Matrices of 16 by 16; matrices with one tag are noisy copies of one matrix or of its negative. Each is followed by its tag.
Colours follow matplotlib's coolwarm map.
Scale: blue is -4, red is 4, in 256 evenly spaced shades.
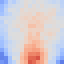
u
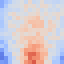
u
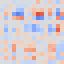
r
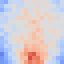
u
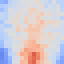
u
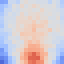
u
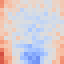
u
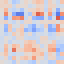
r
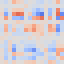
r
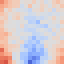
u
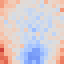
u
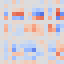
r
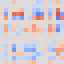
r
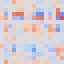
r
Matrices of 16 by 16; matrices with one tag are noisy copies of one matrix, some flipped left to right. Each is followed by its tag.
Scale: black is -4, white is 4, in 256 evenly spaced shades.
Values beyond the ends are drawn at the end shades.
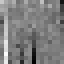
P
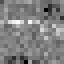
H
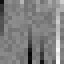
P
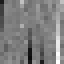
P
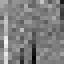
P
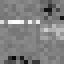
H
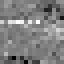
H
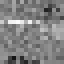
H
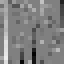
P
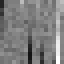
P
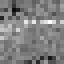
H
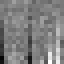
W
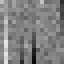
P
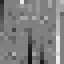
P
